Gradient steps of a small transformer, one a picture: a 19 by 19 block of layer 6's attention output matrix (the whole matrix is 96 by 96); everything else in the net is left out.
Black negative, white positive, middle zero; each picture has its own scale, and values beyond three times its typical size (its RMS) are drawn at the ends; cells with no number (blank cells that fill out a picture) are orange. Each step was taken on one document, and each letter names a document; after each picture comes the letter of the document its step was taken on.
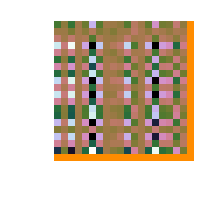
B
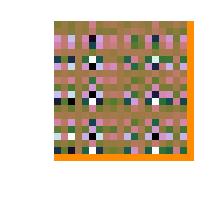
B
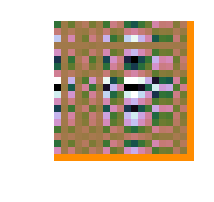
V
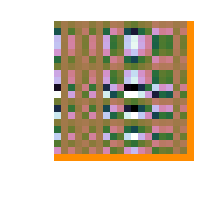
V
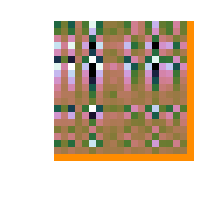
B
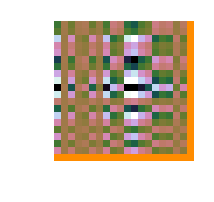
V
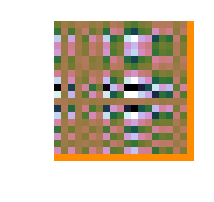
V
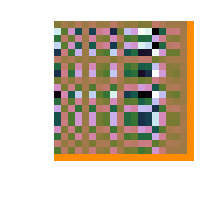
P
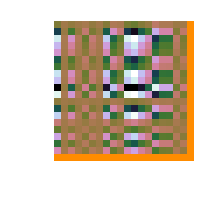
V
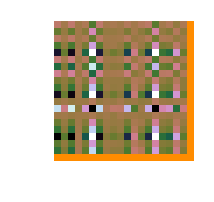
B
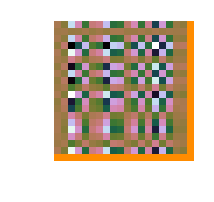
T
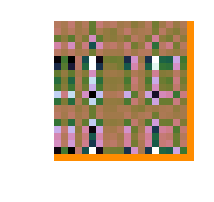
B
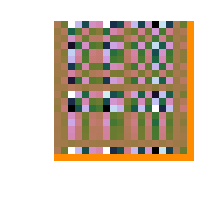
T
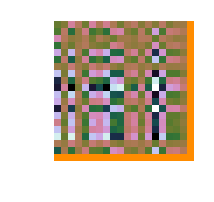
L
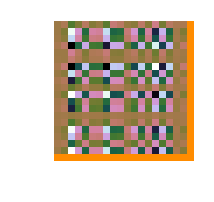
T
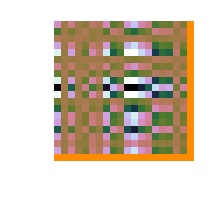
V
